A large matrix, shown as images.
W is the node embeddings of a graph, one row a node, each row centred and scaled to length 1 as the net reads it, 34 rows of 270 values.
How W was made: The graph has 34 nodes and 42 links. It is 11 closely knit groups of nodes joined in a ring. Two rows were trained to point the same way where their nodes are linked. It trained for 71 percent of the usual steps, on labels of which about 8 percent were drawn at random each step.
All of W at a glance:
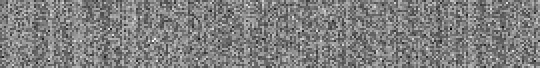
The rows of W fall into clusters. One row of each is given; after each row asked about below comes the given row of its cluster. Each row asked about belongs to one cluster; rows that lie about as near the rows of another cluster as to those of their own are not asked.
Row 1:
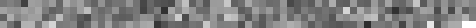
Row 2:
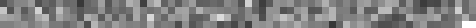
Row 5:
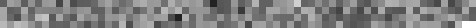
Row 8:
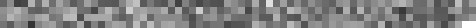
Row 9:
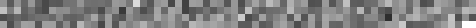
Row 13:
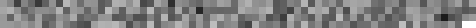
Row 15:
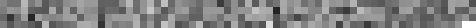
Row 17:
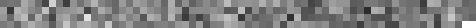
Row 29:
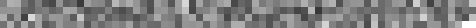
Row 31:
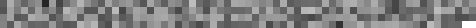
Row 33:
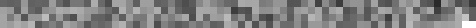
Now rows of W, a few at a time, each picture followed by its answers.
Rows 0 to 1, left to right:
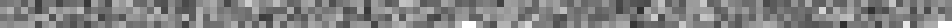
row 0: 33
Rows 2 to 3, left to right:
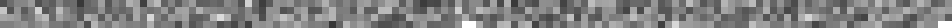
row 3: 9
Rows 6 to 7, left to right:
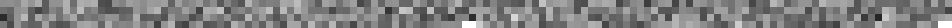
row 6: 15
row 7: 13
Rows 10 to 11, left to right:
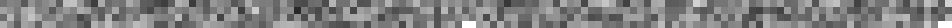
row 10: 1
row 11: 13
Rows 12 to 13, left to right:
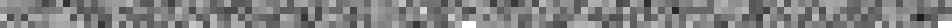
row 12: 29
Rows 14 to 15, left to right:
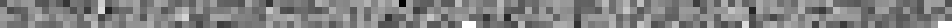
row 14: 2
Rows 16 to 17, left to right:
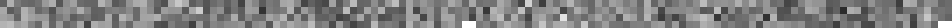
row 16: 5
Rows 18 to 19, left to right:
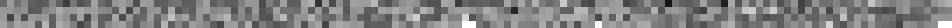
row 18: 33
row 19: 8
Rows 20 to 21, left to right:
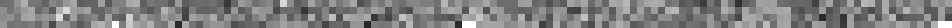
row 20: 1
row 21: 5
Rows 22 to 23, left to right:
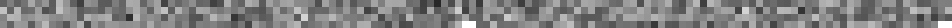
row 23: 31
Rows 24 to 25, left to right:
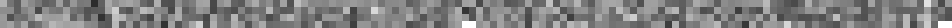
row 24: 29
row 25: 17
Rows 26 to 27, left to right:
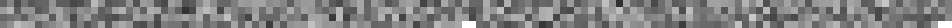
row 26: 33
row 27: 31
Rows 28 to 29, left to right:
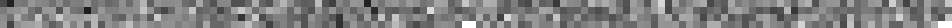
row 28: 8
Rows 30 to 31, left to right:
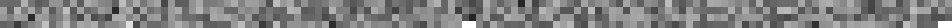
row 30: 17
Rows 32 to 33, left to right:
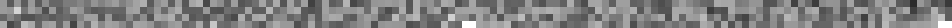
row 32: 9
